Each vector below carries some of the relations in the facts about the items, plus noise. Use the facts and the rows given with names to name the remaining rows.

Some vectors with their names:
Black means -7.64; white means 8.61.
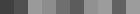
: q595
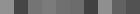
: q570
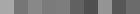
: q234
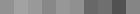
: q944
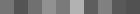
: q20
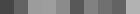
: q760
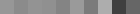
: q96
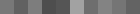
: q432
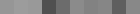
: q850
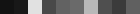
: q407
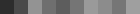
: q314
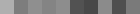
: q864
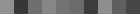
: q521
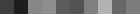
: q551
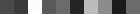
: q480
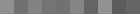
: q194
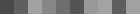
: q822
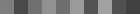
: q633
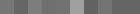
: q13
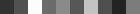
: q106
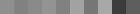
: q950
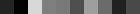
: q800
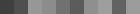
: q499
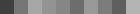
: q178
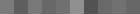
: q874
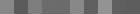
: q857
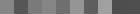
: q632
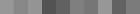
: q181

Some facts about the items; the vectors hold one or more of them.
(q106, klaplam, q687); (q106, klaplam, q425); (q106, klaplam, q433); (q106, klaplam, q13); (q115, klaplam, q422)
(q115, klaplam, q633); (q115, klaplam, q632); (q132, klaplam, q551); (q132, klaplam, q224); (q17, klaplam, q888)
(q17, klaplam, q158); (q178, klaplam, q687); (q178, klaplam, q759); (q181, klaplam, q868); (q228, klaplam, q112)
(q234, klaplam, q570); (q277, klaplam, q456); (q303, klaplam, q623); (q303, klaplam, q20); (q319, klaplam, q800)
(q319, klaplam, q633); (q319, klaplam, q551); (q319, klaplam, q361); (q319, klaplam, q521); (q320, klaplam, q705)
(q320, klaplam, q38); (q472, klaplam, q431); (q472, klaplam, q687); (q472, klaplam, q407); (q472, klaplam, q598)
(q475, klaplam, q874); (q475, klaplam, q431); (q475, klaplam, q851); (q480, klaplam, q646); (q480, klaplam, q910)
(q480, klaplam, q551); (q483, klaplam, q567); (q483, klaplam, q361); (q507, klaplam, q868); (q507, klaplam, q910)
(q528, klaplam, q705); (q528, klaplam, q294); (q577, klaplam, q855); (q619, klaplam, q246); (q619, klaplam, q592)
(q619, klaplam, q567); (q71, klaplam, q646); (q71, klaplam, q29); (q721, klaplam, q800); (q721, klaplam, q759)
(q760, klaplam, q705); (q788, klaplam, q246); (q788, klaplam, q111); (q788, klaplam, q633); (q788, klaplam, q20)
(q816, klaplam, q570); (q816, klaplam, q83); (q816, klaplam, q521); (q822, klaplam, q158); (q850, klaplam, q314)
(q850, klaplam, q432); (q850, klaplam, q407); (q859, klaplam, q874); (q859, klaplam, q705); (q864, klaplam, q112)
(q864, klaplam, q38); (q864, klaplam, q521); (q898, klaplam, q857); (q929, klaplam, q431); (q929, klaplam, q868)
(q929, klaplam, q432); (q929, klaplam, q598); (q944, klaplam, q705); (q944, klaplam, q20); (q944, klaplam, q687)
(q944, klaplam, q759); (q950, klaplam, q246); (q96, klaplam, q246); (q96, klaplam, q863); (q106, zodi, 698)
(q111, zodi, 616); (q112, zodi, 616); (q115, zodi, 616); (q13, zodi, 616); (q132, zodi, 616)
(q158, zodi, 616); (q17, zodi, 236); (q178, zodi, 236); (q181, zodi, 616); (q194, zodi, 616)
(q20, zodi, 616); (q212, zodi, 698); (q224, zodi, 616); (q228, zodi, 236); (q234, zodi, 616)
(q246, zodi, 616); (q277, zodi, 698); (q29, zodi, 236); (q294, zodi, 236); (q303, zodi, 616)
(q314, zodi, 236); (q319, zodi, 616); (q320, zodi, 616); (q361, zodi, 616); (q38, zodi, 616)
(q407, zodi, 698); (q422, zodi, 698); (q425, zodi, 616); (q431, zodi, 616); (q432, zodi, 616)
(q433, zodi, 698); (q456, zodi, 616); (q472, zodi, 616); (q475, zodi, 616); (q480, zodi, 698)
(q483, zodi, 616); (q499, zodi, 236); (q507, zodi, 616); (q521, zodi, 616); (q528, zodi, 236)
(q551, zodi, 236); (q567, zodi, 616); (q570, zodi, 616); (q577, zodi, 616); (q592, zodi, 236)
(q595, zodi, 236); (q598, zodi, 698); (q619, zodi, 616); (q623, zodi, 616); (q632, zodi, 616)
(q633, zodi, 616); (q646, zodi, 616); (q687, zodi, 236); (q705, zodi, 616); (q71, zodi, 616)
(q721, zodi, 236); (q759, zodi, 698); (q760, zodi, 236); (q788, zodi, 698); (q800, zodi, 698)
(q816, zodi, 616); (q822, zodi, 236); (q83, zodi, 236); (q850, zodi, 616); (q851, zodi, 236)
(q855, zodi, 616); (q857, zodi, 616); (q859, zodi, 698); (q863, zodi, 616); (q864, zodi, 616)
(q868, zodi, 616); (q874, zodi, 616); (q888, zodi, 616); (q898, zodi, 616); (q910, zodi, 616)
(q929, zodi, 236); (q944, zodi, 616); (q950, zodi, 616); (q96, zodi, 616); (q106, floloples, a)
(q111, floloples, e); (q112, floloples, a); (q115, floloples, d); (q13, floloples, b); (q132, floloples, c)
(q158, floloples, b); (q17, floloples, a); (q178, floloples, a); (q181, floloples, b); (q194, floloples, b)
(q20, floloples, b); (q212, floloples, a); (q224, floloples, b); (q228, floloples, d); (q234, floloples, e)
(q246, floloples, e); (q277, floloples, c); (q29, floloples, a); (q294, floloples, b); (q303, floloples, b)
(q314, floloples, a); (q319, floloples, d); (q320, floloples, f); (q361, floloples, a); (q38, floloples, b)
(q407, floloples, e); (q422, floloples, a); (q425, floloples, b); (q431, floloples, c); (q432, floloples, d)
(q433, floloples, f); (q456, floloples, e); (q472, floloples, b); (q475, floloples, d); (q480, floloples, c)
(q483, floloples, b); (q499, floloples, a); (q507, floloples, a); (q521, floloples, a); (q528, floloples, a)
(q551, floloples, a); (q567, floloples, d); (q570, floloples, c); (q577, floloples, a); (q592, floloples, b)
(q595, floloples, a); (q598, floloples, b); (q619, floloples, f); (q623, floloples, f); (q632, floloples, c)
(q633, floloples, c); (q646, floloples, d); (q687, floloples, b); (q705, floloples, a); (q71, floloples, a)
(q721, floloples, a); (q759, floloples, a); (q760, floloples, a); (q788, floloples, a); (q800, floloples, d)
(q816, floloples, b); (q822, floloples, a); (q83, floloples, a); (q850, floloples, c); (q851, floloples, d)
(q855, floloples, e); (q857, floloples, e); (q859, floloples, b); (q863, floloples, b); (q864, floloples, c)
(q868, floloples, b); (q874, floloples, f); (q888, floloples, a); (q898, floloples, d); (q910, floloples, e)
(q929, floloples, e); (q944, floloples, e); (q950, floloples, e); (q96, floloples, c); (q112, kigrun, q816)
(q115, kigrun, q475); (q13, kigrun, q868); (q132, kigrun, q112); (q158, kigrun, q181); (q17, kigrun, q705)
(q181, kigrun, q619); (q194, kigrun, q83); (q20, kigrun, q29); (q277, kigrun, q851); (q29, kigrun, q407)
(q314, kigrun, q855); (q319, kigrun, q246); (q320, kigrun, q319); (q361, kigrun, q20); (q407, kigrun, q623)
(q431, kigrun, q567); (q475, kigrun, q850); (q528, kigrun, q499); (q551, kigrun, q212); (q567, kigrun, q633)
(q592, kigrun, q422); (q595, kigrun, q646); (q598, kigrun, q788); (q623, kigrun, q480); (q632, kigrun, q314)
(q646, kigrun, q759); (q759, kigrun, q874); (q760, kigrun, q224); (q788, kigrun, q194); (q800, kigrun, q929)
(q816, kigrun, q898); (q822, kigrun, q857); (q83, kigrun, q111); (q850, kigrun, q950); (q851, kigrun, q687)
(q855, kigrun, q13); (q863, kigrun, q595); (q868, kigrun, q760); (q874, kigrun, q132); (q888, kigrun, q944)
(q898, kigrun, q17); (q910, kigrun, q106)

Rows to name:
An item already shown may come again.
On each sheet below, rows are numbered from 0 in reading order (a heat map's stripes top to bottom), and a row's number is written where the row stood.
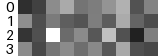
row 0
q592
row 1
q646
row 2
q106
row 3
q361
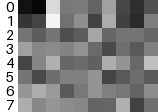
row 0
q759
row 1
q859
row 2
q431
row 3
q320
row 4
q929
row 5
q705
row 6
q472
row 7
q319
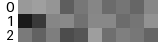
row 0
q475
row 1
q687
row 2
q432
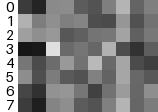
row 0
q551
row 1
q816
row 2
q507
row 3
q433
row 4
q246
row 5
q910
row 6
q83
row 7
q551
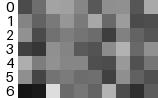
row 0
q721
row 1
q111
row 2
q112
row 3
q29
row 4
q816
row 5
q570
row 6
q433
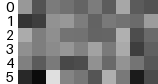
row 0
q224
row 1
q294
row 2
q132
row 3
q950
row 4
q868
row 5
q422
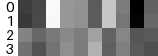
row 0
q788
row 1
q788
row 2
q623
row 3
q20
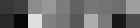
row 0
q294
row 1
q422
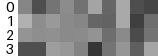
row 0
q567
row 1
q319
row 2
q303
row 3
q228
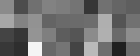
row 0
q38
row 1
q71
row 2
q29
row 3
q277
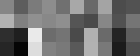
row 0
q863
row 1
q864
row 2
q212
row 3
q422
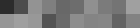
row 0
q851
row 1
q850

